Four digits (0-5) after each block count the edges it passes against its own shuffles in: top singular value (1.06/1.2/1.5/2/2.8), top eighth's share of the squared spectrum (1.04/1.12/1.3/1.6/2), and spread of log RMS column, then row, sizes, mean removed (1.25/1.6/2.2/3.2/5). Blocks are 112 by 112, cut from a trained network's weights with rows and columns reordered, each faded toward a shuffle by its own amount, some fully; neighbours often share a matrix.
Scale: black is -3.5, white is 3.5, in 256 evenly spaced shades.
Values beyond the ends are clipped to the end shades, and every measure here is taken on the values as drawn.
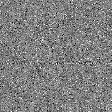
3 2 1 1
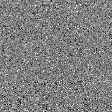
3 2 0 1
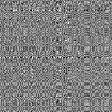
5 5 3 3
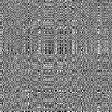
5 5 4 3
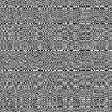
5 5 2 4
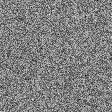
0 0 0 0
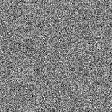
4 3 1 1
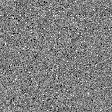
3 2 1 1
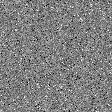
0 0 0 0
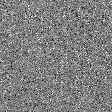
2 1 0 0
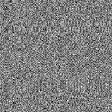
4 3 1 1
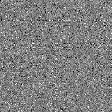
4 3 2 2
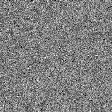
3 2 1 1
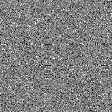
4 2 0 2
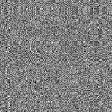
5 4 2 2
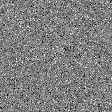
2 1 0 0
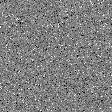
1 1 0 0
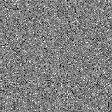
3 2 1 1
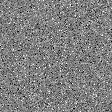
0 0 0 0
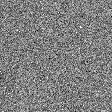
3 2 0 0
